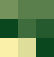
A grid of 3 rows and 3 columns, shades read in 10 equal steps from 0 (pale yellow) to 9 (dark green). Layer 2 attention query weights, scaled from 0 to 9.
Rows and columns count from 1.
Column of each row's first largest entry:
2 1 3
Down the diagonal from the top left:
5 7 9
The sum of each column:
14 14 23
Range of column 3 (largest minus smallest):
3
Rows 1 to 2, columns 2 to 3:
6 6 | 7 8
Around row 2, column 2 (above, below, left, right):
6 1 9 8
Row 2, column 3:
8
